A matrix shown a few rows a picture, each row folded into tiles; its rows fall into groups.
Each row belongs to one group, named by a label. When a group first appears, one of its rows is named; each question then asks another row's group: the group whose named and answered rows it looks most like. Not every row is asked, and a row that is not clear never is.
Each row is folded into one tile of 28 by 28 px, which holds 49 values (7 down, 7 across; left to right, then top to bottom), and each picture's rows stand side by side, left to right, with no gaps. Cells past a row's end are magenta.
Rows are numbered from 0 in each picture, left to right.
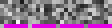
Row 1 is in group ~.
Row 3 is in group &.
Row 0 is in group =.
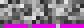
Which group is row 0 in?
&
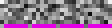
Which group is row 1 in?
&
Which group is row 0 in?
&
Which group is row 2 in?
&
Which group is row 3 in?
&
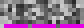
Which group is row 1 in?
&
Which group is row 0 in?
~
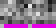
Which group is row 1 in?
=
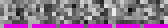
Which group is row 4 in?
=
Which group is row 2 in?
~
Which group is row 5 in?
&
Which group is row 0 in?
~
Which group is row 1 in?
~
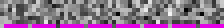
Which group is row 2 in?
&
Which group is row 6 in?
=
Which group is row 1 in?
=
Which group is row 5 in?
=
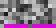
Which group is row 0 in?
&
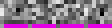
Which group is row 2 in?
&
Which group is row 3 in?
=
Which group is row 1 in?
&
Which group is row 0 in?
=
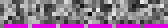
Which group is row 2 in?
=
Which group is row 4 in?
=
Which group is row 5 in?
&
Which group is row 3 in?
&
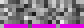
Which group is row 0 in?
&
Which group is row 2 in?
~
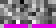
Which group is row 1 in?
~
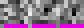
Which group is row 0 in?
&
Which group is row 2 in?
=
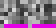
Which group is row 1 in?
~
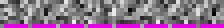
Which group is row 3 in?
~
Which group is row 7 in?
=
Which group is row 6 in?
=
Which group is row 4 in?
=
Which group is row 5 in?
=
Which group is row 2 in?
=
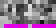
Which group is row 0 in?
~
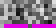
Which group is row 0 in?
~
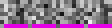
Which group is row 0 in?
~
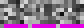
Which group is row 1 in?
~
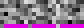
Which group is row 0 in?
&
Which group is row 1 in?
&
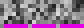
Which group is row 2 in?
=
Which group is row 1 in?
&
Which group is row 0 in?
~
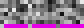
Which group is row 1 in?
=
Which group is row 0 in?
&
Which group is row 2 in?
&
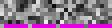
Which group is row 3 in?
~
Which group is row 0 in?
=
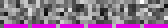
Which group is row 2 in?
&
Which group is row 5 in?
&
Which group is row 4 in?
~
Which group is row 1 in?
=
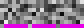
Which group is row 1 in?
&
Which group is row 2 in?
&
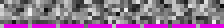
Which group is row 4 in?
&
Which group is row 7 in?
=
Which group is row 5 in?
=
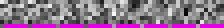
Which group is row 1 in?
&
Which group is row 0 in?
&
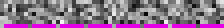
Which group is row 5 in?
&
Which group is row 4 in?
=
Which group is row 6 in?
=
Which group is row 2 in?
~
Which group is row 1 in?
&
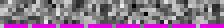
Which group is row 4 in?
=
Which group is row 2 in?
=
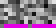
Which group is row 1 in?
&
